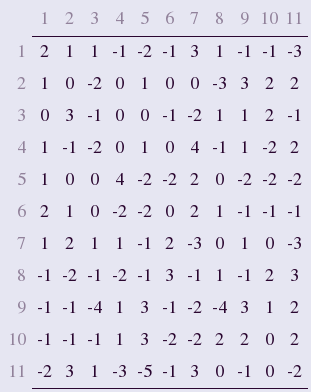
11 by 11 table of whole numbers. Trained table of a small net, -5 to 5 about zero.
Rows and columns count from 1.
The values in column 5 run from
-5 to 3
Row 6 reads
2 1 0 -2 -2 0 2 1 -1 -1 -1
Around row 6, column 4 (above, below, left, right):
4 1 0 -2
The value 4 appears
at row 4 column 7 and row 5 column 4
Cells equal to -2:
19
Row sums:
-1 4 2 3 -3 -1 1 0 -3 3 -7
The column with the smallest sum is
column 3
